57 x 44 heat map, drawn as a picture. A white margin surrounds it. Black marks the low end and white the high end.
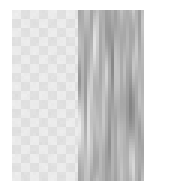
It is made of 1 by 2 panels. Panel 1,1: very high, checkered, faint in contrast. Panel 1,2: high, streaked downward.
